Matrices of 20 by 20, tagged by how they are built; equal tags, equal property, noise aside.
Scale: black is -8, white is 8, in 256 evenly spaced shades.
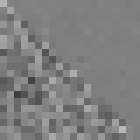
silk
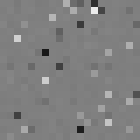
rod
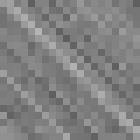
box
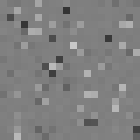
rod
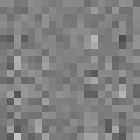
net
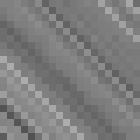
box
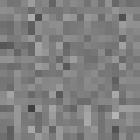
net
